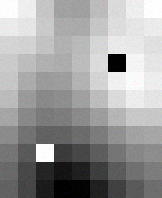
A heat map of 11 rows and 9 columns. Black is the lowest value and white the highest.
Roughest part: bottom left. Slope: up to the top. Ninth with the lowest average: bottom middle. Stripes: none. Lone odd cells: 2, 1 higher and 1 lower than their neighbours.
